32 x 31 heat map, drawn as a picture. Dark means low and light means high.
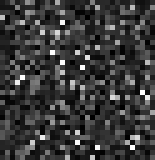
The values are skewed, with a long tail toward high values. There is no overall slope. The grain is fine, like static. On average the colour sits 20% of the way up the scale. Neither half mirrors the other.
